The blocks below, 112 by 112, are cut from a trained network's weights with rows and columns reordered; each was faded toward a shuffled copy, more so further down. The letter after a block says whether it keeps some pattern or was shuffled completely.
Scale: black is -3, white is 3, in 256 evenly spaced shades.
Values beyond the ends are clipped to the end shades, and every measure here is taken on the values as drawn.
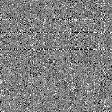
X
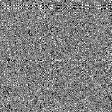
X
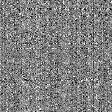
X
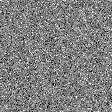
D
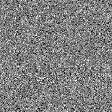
X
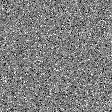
D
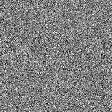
X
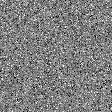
D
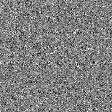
X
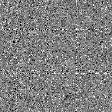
X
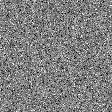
D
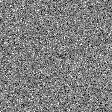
D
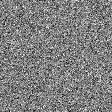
D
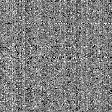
X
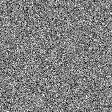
D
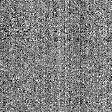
X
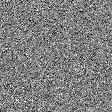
D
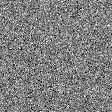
D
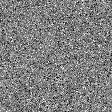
D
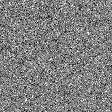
D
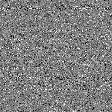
X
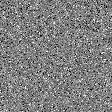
D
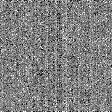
X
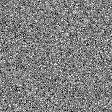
D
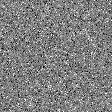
D
